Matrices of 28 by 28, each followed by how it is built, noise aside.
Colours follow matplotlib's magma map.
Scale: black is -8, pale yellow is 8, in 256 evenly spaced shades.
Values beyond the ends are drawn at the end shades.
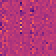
uneven columns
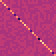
diagonal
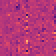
uneven columns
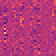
uneven columns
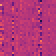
uneven columns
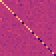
diagonal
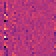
uneven columns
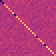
diagonal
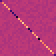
diagonal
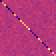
diagonal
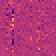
uneven columns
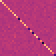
diagonal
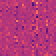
uneven columns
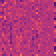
uneven columns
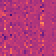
uneven columns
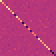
diagonal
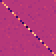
diagonal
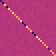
diagonal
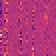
uneven columns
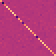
diagonal
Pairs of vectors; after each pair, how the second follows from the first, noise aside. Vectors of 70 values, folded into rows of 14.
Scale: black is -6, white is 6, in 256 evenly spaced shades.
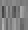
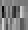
scaled up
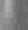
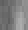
reversed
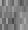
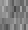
reversed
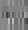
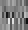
scaled up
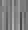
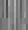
reversed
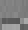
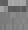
reversed
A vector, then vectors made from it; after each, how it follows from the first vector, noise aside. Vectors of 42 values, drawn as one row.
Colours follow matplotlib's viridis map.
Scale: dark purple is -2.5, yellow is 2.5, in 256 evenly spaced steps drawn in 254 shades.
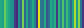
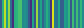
wrapped around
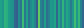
shrunk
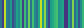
wrapped around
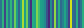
wrapped around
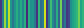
reversed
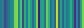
negated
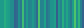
shrunk
